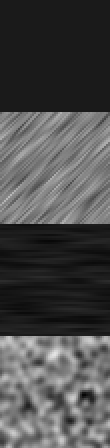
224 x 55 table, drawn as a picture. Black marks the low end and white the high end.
It is made of 4 by 1 panels. Panel 1,1: very low, flat. Panel 2,1: middling, slanting up to the right. Panel 3,1: very low, streaked across, faint in contrast. Panel 4,1: middling, blotchy, strong in contrast.
